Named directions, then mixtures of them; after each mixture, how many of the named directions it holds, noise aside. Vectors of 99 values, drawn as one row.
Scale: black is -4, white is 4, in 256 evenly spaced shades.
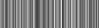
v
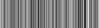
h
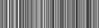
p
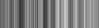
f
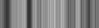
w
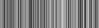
three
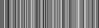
three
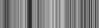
two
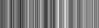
one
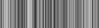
three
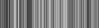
three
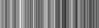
two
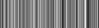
three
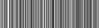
two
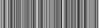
two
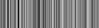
one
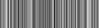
three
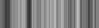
one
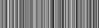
two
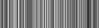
two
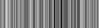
three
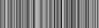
one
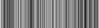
two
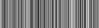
two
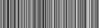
one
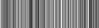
three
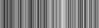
three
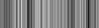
three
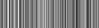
one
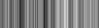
one
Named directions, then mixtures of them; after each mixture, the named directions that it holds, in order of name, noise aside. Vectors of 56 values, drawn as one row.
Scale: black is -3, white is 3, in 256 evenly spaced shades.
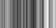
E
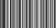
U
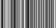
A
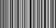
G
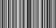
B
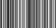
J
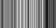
A, E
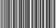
G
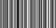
B, G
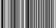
A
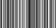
J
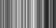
E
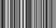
A, U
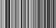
E, U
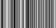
A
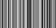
B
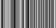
A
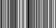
A, J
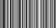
U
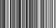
E, U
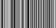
A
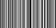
B, G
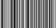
A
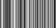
A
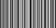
G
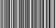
G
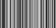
J, U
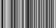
A
